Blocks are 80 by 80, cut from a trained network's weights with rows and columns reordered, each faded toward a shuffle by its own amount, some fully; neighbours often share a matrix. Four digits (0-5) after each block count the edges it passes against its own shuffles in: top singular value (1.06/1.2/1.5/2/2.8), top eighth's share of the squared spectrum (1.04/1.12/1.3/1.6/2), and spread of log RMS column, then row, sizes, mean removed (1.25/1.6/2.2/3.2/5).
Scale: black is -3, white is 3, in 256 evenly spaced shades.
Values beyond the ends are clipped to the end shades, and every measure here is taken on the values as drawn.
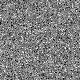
1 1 0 0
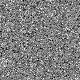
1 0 0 0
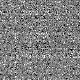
2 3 2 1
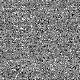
2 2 1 1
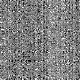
3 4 1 3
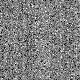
2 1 0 0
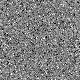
0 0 0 0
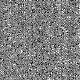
2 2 0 1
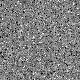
0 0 0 0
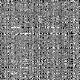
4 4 2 3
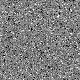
0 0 0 0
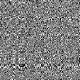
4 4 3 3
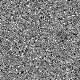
0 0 0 0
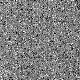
1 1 0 0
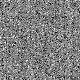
1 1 0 0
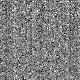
2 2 0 1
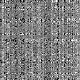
4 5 2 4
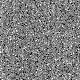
1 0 0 0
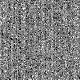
3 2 1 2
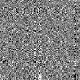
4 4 3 3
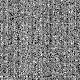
3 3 1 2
